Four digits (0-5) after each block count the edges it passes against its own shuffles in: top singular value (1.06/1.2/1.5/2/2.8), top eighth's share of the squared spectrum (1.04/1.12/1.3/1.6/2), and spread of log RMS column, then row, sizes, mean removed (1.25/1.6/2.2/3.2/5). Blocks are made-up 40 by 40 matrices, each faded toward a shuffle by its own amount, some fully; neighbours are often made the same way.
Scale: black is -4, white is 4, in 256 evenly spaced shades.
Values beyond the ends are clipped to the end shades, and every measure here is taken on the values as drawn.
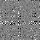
2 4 2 2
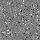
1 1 0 0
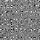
2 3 2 3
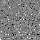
1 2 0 1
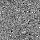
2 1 0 0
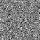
2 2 0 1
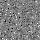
0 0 0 0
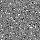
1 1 0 0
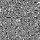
3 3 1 1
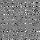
2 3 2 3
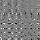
4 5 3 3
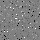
1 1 0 0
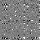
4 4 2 2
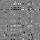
4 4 2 2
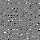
3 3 1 1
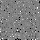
3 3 0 1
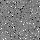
0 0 0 0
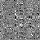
3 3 2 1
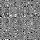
3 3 1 2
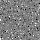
0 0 0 0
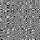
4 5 2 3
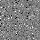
2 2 1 0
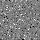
0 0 0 0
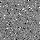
1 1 0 0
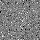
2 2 0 0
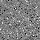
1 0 0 0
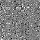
3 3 1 1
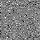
2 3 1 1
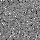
0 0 0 0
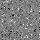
2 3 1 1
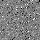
2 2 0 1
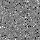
1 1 1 0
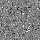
0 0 0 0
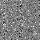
1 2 2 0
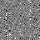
1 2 2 0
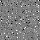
3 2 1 1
